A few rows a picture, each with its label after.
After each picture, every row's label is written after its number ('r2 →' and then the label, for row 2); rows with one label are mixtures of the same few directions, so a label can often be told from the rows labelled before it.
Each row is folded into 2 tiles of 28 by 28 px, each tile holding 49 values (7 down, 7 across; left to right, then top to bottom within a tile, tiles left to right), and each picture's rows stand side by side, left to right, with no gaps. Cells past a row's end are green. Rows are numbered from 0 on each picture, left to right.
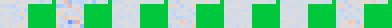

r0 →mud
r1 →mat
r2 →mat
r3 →mat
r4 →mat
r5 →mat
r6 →mat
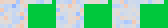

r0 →mud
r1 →mud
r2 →mat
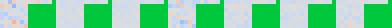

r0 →mat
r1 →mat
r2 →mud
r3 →mat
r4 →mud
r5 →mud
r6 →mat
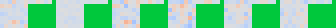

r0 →mat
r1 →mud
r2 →mat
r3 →mud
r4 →mud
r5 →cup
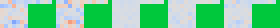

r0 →mat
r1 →mat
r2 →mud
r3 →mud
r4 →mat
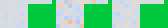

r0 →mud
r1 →mat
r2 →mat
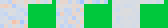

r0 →mat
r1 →cup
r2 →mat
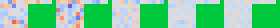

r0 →mat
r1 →mud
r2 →cup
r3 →mat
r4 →cup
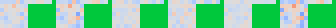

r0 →mud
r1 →mud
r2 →cup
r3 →cup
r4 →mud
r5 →mud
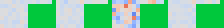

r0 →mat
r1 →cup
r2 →mud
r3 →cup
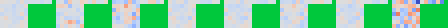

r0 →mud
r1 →mat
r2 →mud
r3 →mud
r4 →mud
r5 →mud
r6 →mud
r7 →cup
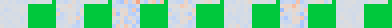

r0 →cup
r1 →mud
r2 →cup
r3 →mud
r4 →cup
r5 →mud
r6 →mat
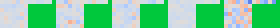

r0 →mud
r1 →mat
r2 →mud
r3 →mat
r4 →cup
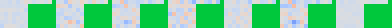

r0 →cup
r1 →mat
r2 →mat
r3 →cup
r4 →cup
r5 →mat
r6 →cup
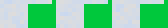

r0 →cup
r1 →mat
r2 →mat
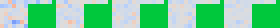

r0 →mat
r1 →mat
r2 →mud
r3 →mud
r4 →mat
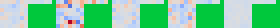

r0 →mud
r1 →mat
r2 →mud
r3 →mud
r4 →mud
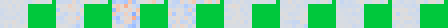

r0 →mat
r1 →mud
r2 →mud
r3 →cup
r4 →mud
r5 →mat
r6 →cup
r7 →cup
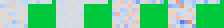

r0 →mat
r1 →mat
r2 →cup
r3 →mat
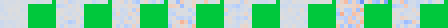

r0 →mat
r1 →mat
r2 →cup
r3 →mat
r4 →mud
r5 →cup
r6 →cup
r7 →mat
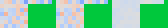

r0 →cup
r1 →cup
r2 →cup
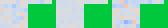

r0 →mud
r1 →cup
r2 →mat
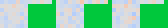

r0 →mud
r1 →cup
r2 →mud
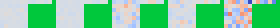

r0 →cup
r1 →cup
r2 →mud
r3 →mat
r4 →cup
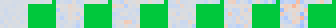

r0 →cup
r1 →mud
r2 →mat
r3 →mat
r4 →cup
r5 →mud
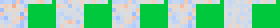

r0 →mud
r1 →mat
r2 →mud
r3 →mud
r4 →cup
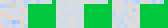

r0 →mat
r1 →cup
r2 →cup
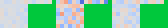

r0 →cup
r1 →cup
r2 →cup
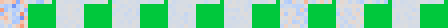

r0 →mud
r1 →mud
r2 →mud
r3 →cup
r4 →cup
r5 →cup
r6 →cup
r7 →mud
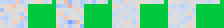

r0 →mud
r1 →mat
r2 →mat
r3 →mud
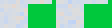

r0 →mud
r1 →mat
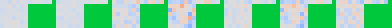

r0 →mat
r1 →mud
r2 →cup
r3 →mud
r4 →cup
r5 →mud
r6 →cup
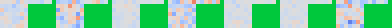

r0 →mud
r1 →mud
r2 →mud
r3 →cup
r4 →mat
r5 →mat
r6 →mat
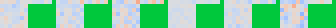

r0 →mud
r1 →cup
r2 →cup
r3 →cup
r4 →cup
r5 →mud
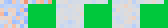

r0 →cup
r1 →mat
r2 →mud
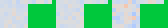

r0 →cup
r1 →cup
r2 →mud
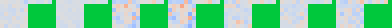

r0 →cup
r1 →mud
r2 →mud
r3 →mud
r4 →mat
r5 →mud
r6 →cup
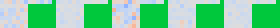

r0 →cup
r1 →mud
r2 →mud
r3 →mat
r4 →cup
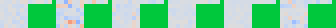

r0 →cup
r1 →mat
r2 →mud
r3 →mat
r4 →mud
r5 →mat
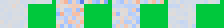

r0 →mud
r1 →cup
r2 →cup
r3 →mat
